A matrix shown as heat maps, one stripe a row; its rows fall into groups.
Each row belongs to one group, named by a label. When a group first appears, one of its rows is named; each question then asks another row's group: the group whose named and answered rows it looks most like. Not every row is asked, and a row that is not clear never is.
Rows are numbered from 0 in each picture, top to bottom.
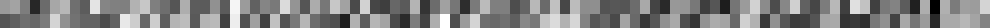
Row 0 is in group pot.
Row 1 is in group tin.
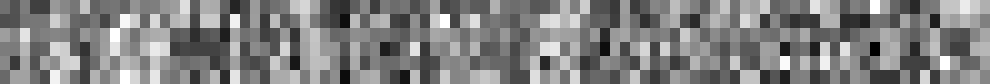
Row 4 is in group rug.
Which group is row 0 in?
tin
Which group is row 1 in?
tin
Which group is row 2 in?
rug
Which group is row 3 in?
rug
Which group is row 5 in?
pot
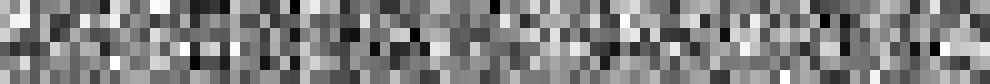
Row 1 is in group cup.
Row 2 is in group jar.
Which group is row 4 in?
rug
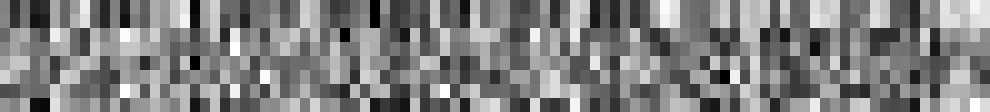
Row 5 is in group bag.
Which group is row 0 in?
tin
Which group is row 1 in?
tin
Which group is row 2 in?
pot
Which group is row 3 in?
pot
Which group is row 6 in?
tin
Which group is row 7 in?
pot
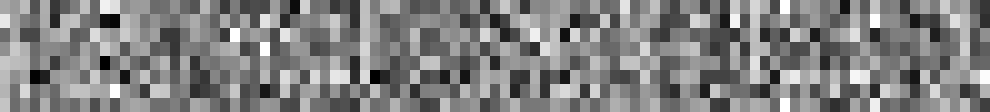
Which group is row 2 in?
pot
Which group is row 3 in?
cup
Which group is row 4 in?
bag
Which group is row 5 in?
pot
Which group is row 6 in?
rug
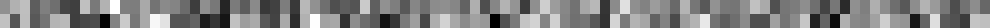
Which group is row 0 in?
cup
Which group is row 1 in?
rug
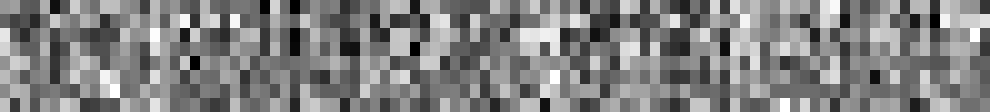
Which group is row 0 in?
jar
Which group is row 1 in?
tin
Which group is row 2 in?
jar
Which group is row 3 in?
jar
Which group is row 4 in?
bag
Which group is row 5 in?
jar
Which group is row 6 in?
cup
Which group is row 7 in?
rug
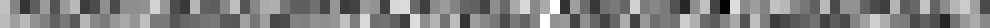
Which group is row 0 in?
jar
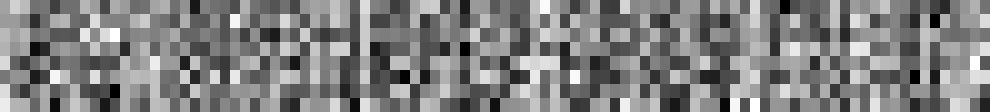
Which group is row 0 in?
bag
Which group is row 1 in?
pot
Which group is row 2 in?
cup
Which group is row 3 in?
pot
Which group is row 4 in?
jar
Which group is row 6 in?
jar
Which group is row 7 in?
bag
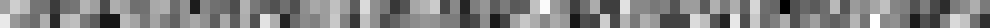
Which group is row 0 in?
bag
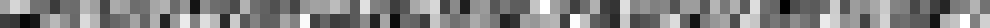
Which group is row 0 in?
bag
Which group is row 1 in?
tin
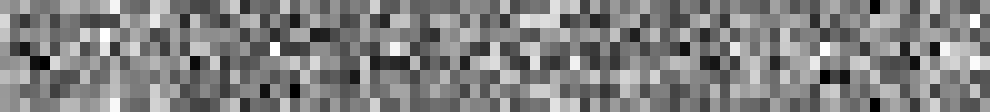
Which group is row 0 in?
rug
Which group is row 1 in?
jar
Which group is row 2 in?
cup
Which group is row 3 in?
jar
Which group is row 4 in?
pot
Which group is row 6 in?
jar
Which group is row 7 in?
rug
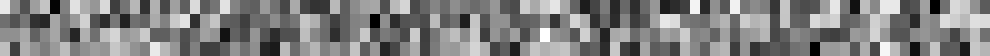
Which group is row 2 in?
cup
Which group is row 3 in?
rug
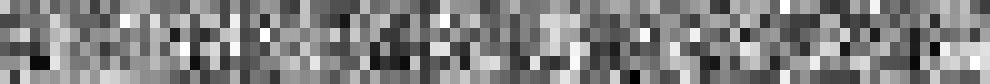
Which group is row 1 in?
tin
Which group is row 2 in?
rug
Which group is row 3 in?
tin
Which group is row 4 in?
pot
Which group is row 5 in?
rug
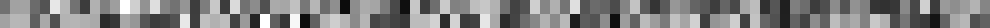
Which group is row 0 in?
pot
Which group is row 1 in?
bag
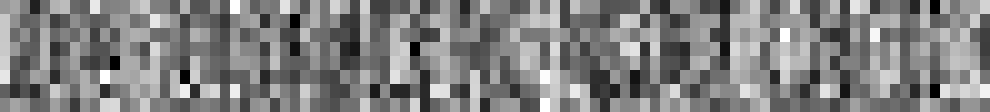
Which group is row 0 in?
pot
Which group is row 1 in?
jar
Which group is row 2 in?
cup
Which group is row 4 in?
jar
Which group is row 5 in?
jar
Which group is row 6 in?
tin
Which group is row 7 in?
cup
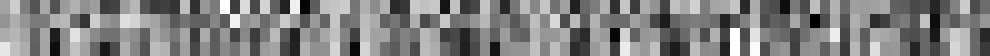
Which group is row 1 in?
pot
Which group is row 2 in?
bag
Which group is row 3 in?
bag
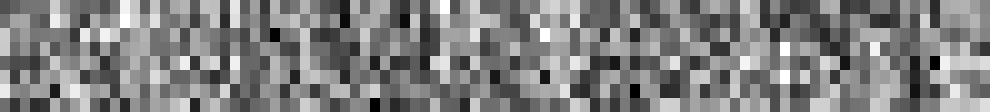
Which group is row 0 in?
tin
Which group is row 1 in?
pot
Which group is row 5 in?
rug
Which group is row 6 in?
bag
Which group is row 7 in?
tin
